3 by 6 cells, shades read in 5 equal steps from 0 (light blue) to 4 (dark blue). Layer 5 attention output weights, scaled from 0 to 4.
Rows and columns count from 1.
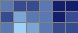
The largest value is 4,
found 3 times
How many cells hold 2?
6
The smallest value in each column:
2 0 1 2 3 3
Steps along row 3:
down up up up same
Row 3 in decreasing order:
3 3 2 2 1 0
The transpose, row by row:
2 3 2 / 3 1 0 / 3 2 1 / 2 2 2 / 4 4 3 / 4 3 3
